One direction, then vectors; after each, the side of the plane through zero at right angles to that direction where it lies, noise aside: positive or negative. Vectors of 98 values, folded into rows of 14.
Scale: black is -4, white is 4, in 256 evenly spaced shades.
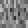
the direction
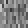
positive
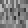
positive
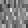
negative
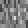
negative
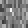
negative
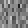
positive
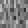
positive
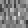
negative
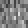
negative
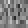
positive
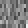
positive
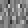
negative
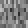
positive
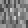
negative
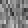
positive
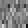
negative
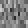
positive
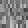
positive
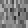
positive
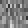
positive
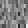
positive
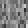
positive
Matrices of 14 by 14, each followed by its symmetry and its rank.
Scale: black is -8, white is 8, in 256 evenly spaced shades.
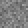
neither, full rank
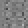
neither, rank three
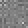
symmetric, rank three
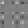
symmetric, rank one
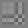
symmetric, rank one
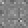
symmetric, rank three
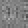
neither, rank three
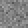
neither, full rank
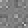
symmetric, rank three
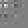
symmetric, rank one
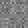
neither, rank three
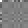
symmetric, rank one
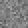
neither, full rank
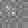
symmetric, rank three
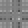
symmetric, rank one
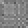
symmetric, rank three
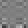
neither, rank one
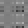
neither, rank one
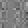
neither, rank three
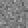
neither, full rank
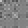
symmetric, rank three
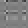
neither, rank one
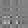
neither, rank one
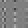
neither, rank one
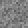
neither, full rank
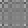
symmetric, rank one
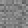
neither, rank three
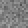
neither, full rank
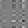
neither, rank one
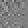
neither, rank three
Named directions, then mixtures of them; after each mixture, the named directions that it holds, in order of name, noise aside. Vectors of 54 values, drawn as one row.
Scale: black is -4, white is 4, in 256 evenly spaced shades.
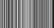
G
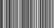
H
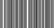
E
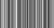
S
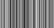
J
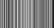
G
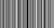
E, S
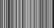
G, H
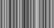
H, J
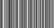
E, H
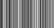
H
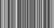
S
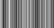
H, S
